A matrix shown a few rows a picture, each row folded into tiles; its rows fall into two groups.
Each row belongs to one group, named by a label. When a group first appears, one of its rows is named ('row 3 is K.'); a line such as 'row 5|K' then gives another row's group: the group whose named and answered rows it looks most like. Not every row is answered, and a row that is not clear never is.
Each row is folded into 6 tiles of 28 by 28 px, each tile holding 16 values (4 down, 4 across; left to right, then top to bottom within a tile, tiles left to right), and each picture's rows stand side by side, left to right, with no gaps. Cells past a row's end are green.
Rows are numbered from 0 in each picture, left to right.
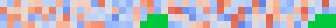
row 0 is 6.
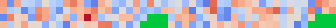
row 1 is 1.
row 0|1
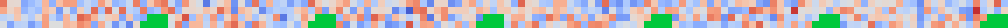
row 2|1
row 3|6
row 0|1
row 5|6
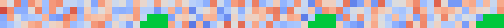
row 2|1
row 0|6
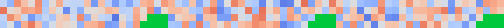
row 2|1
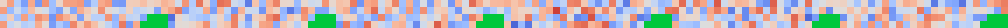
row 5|1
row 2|6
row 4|1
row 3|1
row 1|6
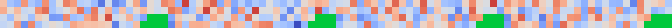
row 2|6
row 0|1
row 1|6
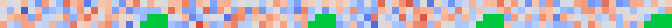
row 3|1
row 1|6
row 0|1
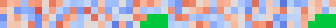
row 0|6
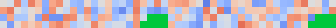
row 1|1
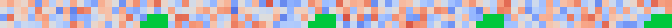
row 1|6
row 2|1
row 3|1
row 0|1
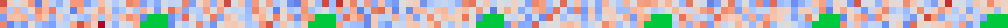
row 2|1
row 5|1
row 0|1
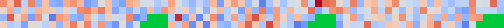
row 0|1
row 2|6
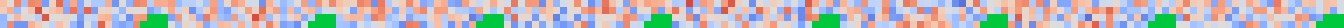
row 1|1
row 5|1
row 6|1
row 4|6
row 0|6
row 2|1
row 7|1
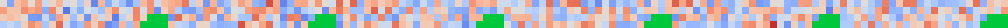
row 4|1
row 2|6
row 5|1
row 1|1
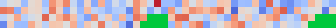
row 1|6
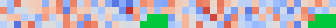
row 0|6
